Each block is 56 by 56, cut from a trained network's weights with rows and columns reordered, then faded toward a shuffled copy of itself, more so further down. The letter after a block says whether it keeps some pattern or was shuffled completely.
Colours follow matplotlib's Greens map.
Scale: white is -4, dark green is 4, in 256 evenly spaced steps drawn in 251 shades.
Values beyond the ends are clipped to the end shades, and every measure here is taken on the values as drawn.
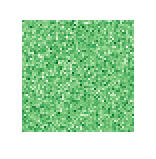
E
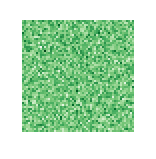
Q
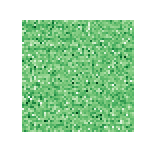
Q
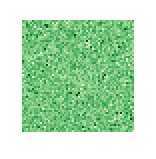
E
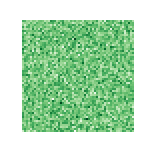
E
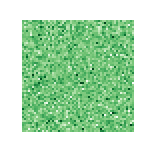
Q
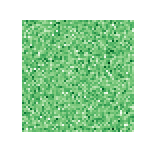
E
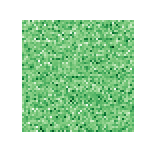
Q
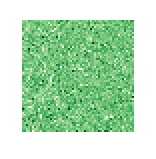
E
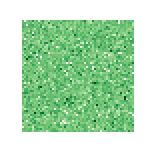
E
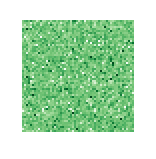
Q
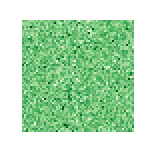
Q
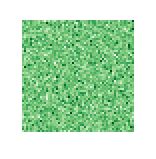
E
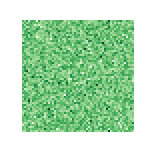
E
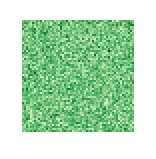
Q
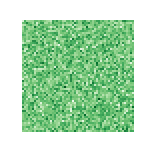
Q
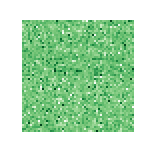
Q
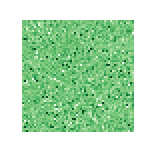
E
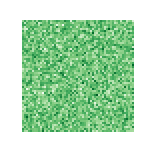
E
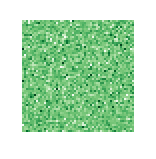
Q
